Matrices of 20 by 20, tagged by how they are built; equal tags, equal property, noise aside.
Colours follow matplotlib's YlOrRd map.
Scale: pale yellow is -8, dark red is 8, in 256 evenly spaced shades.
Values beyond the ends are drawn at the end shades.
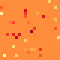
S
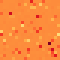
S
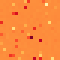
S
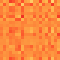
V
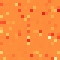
S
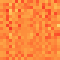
V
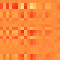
V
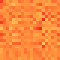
V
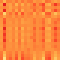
V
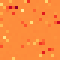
S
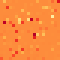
S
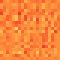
V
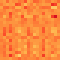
V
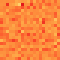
V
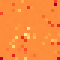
S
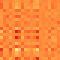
V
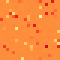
S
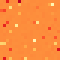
S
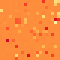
S
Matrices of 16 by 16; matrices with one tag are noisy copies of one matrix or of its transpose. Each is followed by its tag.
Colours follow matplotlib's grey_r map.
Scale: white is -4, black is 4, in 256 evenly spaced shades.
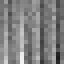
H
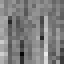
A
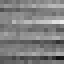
H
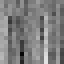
A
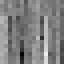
A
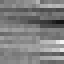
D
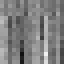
A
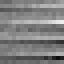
H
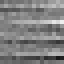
H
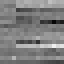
A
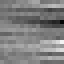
D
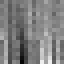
D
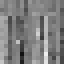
A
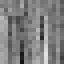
A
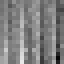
H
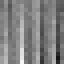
H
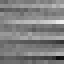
H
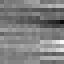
D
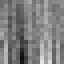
D
